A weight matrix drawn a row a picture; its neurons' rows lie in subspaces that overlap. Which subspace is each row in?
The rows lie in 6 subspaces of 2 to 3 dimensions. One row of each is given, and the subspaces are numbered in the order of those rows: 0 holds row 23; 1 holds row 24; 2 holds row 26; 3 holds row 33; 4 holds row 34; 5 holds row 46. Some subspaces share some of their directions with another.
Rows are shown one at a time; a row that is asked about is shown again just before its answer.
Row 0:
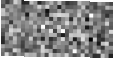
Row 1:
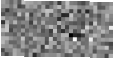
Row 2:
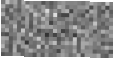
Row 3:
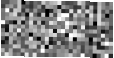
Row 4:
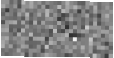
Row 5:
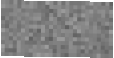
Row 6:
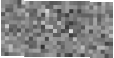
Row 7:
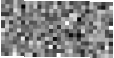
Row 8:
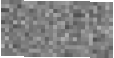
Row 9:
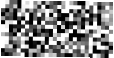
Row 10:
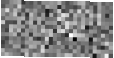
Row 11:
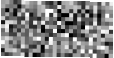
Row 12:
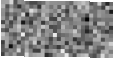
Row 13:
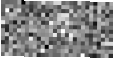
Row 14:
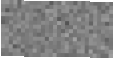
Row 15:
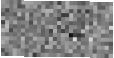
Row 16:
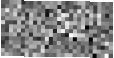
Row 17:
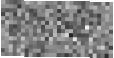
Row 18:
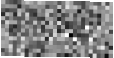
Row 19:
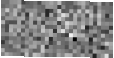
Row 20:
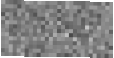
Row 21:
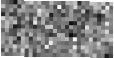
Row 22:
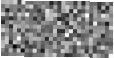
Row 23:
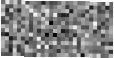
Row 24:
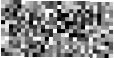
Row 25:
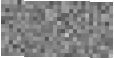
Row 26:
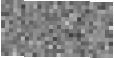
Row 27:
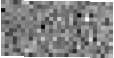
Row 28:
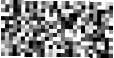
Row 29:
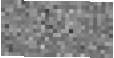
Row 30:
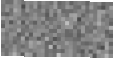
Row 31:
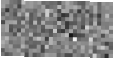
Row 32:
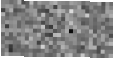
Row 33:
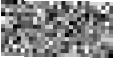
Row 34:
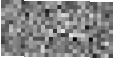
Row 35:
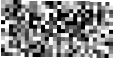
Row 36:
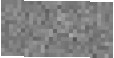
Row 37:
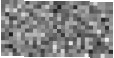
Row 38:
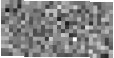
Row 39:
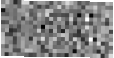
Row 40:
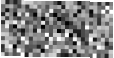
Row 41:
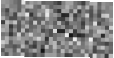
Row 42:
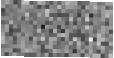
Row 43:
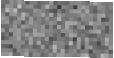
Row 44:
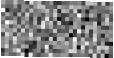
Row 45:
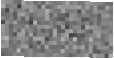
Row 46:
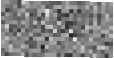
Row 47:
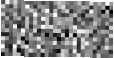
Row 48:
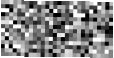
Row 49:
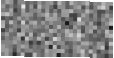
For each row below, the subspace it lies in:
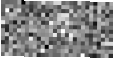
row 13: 0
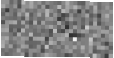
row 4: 1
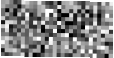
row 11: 1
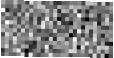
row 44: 4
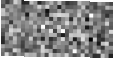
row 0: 4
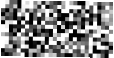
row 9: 1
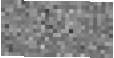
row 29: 5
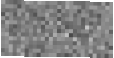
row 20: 0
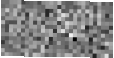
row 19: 1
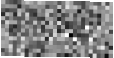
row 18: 0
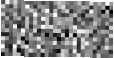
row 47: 0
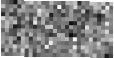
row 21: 3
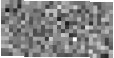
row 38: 3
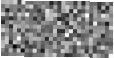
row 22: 3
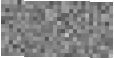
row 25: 3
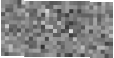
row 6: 5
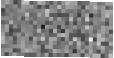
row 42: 4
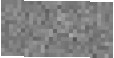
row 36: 4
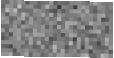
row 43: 3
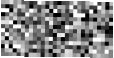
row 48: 4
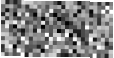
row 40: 0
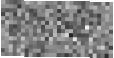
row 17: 0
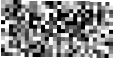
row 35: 1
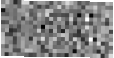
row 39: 4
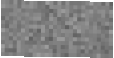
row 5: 1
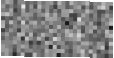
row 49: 2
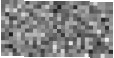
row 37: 3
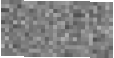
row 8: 4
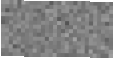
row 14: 3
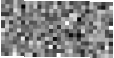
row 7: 2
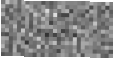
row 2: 0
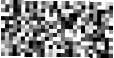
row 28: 2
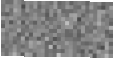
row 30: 2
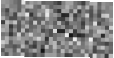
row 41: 3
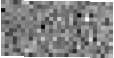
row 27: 4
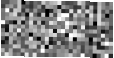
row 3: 0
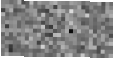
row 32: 5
